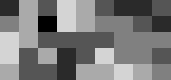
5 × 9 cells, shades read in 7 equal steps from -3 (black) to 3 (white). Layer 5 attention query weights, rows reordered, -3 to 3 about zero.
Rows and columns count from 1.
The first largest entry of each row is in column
4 4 1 1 7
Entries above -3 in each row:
9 8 9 9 9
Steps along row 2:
up down up down down same down down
